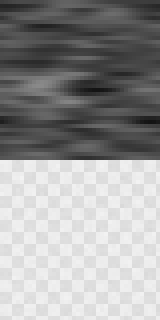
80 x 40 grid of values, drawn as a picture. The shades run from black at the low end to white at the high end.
It is made of 2 by 1 panels. Panel 1,1: low, streaked across. Panel 2,1: very high, checkered, faint in contrast.
